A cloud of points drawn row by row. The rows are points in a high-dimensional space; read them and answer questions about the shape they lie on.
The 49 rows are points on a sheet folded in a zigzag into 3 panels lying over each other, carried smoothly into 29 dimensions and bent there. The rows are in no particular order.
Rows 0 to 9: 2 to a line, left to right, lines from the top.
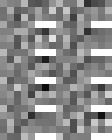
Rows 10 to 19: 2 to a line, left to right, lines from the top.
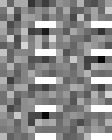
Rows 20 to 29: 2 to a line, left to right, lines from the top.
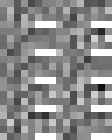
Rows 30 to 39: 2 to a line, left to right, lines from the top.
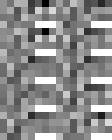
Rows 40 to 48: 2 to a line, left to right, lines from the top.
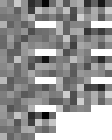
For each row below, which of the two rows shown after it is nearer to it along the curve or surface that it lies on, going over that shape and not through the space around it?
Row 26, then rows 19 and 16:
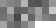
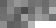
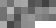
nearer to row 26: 16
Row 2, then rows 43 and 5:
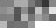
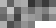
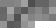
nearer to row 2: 5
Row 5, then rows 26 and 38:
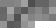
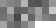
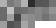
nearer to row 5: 26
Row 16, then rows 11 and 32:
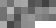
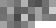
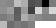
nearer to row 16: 11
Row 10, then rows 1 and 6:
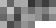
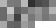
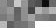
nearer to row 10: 1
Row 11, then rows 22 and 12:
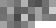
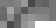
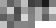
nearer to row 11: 22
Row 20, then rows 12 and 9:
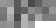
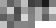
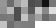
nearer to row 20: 12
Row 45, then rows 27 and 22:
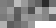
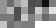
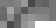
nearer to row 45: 27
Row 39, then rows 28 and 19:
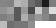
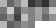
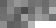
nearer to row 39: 19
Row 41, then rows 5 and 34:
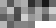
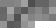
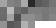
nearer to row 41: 34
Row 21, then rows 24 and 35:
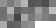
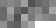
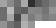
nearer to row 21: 24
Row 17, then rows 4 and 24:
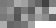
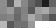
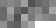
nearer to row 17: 4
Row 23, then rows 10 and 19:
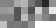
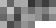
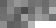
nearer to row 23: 19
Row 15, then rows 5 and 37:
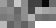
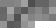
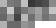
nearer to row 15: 5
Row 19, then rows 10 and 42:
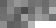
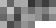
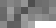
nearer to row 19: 42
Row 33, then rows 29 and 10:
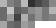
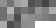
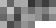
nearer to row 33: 10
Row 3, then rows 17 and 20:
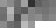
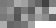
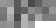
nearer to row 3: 20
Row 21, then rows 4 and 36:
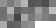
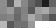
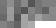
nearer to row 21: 36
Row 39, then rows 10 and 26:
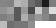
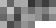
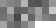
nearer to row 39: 26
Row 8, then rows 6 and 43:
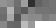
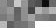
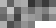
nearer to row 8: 43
